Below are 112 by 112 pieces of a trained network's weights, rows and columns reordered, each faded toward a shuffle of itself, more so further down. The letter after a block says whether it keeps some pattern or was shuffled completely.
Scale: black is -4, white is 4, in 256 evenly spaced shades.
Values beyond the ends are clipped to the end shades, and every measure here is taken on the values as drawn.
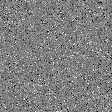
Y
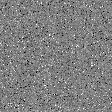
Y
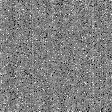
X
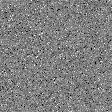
Y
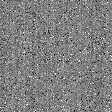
X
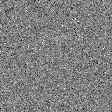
Y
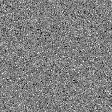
X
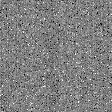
X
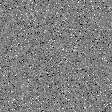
Y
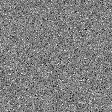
Y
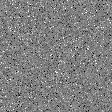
Y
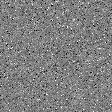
Y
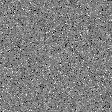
Y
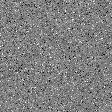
Y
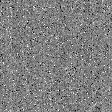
X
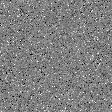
Y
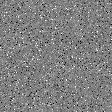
Y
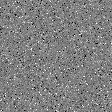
Y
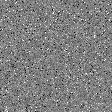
Y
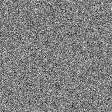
X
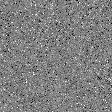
Y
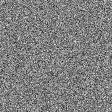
Y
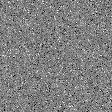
Y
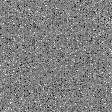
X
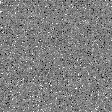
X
